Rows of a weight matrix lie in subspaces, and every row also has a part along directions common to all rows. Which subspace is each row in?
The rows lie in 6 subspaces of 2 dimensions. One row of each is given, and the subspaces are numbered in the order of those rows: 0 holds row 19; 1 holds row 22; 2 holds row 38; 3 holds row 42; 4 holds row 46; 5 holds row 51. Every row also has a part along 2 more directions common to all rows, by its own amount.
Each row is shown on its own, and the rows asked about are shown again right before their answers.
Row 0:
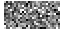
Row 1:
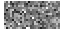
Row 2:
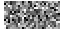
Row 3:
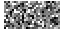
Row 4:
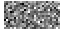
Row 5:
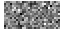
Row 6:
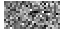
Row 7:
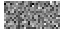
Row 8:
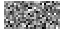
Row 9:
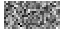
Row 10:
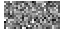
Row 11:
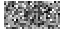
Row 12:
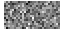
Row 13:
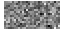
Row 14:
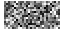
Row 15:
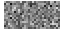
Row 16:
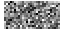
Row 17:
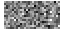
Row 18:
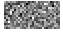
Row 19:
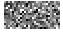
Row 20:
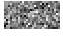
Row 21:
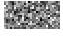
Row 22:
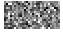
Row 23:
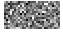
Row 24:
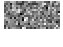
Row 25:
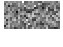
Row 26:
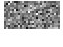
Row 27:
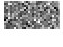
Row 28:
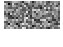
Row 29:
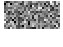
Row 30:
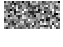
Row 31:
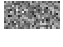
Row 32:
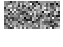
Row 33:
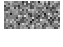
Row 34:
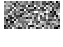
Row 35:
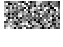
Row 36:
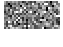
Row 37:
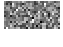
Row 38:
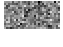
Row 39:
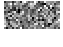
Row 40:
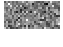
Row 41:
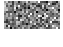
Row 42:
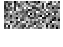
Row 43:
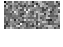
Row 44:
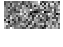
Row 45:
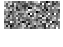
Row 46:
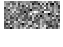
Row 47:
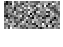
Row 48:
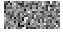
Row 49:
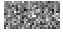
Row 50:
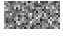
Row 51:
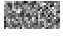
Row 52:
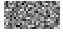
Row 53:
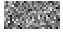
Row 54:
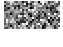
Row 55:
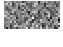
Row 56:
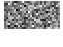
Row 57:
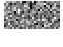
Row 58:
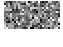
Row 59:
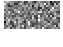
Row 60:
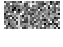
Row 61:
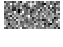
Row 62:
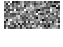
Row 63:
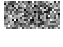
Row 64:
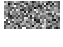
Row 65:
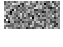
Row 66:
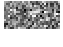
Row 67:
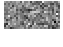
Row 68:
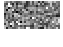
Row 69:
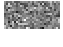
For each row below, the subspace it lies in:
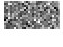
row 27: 1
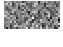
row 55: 3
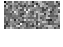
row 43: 2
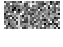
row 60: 5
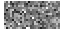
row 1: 0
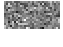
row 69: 0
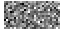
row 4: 1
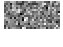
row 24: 5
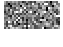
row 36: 0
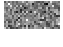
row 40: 0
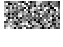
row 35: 1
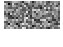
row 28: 1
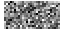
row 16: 1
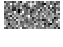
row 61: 5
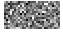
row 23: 0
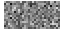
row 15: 5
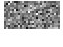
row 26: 1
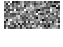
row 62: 1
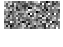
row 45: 3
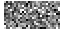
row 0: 0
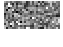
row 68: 0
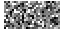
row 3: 0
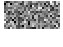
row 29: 5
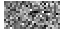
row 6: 4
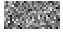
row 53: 2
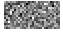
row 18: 0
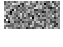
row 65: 0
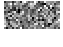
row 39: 5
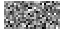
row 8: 3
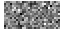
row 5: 5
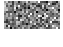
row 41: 3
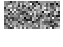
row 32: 4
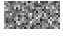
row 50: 3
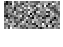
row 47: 3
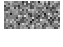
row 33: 3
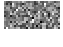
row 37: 3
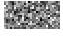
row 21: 3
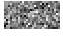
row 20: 4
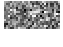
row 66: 4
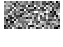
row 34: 2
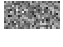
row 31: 4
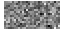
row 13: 2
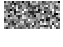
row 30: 4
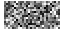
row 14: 2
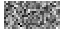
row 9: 2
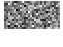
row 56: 1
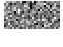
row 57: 5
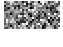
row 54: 3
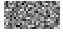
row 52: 2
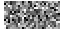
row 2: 4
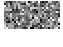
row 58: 3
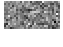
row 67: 4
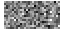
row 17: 2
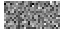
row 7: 5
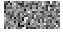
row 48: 5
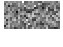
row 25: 4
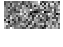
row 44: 4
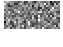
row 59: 5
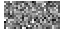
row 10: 1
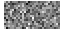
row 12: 0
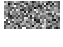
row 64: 1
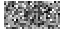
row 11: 2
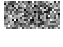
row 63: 2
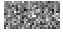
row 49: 4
